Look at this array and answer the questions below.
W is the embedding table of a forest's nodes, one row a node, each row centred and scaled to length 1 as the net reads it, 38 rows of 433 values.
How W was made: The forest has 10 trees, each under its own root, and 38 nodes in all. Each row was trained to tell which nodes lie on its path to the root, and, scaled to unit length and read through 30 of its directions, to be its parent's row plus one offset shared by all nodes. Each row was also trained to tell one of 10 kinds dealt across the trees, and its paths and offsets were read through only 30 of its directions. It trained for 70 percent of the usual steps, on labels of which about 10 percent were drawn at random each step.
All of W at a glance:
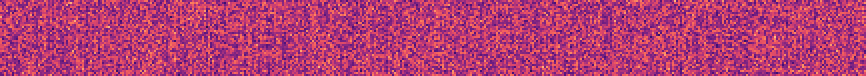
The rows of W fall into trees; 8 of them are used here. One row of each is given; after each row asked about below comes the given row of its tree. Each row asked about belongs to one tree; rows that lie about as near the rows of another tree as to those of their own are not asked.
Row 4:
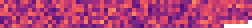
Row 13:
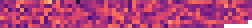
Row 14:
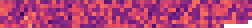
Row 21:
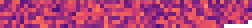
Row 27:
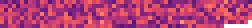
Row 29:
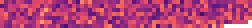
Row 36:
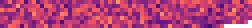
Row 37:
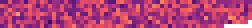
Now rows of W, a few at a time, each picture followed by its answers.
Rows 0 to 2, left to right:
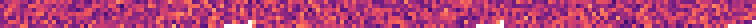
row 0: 37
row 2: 27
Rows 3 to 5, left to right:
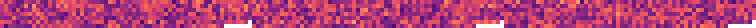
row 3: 4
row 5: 21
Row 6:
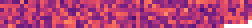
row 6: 13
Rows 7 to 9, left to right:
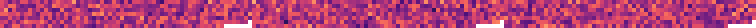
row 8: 29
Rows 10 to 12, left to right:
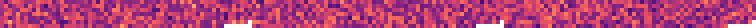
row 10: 37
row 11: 21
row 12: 29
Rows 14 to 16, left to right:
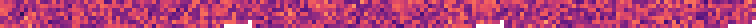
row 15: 4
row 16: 37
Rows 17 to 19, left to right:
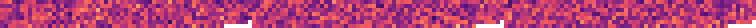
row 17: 14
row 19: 29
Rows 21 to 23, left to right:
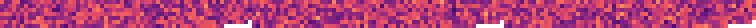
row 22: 37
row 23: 29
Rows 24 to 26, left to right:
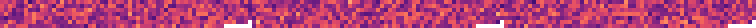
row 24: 14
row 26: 21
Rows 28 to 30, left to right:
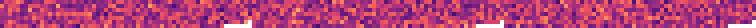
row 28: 36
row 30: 21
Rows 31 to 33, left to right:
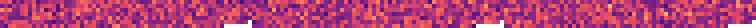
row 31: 14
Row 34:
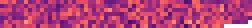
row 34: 14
